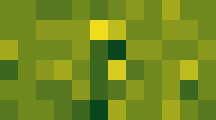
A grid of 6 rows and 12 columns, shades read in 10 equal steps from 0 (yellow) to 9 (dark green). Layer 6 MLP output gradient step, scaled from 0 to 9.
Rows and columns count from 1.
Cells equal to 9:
2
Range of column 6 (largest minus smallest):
9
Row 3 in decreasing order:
9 7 5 5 5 5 5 4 4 4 4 3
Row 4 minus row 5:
2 0 -2 -3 1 0 -5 2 0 0 -5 0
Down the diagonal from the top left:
5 5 5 3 4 9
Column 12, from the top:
5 5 4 5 5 6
